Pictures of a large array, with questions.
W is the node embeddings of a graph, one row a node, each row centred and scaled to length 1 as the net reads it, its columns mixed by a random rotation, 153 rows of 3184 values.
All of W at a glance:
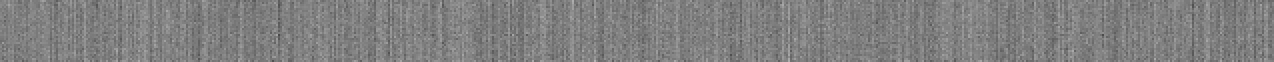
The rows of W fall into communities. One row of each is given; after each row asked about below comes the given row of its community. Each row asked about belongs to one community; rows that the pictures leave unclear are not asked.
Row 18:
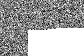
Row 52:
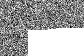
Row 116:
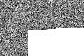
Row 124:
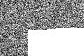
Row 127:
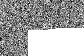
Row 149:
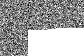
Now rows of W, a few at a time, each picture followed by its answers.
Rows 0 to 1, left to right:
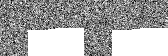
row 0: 18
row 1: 127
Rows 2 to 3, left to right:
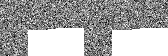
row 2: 18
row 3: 127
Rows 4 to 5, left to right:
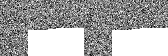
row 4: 124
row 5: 18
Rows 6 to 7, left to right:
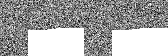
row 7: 116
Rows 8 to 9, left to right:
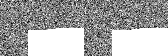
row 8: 124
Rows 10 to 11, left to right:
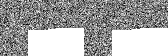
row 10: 18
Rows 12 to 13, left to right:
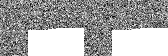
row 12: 18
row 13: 149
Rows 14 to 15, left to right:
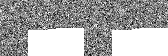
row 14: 127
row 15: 52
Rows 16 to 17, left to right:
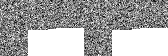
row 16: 127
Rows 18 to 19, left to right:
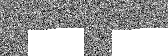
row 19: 52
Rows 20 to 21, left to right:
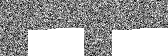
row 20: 149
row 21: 127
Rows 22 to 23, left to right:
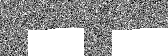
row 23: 127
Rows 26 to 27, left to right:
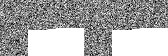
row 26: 149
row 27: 18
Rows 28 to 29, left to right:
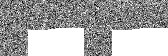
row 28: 52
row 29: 52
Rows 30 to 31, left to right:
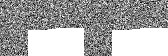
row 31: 124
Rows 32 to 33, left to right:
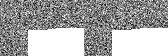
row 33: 149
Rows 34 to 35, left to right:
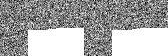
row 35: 116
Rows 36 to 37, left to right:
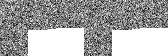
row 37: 18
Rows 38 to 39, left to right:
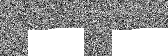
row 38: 52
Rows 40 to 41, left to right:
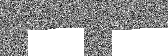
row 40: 52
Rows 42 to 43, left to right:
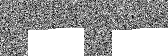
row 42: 149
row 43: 116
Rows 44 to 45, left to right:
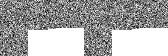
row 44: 52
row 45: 52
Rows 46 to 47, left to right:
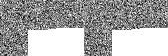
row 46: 52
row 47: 149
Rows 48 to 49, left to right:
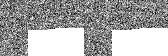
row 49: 18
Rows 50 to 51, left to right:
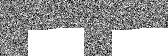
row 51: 18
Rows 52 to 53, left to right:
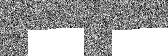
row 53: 116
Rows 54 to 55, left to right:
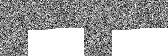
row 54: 116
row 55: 116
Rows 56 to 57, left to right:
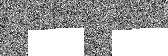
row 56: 116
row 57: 124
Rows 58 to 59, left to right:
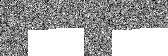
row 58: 18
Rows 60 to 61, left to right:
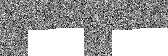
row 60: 127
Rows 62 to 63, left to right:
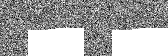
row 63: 52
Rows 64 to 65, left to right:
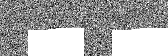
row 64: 124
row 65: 52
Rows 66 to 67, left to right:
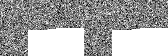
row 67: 127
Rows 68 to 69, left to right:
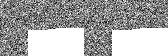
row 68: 52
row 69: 18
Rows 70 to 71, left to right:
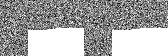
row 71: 149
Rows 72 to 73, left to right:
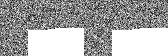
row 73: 18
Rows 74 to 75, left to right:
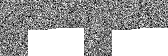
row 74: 149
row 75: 116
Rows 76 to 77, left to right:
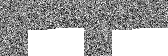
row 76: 116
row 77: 52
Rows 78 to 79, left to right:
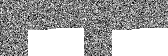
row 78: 52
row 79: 127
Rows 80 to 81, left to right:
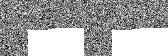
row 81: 149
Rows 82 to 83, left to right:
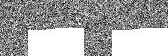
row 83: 127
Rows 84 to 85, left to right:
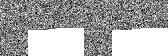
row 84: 127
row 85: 18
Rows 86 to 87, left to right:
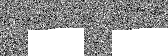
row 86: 52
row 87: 18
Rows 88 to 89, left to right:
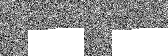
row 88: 18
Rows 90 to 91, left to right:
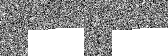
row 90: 127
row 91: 18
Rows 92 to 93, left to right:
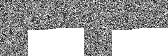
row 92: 116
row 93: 18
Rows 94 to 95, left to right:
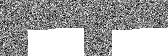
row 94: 52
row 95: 149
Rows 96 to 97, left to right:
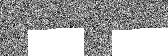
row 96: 52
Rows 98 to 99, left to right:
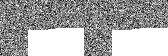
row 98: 127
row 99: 52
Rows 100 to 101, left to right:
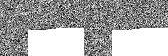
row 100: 116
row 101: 127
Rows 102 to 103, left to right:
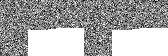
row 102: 18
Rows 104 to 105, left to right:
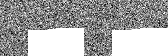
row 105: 149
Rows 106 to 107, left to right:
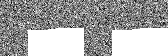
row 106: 18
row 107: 127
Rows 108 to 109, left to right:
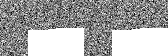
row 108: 127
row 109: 18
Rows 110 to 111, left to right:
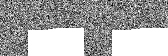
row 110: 116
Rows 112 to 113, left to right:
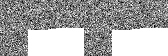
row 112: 52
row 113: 52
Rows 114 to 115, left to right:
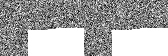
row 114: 116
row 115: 18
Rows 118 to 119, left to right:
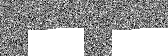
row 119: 149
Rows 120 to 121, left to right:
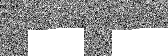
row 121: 52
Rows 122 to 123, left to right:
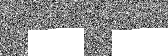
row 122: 149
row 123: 18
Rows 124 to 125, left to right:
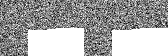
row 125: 149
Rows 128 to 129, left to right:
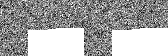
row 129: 124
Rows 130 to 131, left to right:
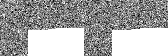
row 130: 149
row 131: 124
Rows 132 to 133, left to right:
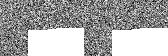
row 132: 149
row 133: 127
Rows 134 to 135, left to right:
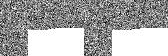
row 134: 52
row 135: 127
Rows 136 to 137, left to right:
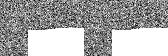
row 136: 116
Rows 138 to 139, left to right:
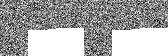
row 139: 149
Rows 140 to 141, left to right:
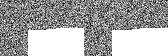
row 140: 124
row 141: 18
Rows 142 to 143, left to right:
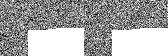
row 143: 124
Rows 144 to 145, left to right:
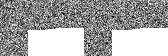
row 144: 116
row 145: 116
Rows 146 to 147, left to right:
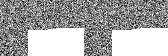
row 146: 127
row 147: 124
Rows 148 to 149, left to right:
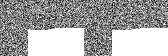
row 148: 52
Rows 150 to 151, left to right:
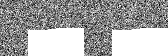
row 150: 52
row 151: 124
